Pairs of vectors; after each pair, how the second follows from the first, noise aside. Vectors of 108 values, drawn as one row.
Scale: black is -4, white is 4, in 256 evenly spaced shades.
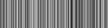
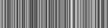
negated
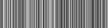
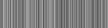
shrunk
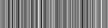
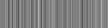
shrunk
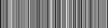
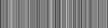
shrunk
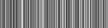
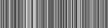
shuffled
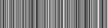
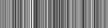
shuffled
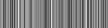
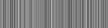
shrunk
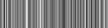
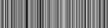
negated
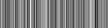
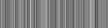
shrunk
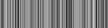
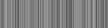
shrunk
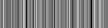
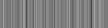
shrunk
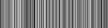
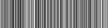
negated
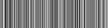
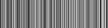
shuffled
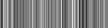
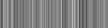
shrunk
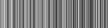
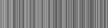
shrunk
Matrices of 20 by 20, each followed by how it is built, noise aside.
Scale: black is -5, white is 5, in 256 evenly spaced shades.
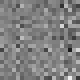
low rank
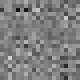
low rank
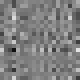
low rank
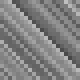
Toeplitz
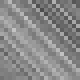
Toeplitz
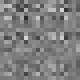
low rank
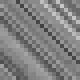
Toeplitz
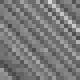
Toeplitz
